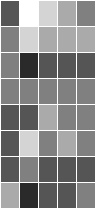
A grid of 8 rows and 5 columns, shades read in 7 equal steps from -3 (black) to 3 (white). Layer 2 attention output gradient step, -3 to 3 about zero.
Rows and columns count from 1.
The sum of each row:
5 5 -5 0 -1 2 -4 -3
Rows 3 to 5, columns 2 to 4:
-2 -1 -1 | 0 0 0 | -1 1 0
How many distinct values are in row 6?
4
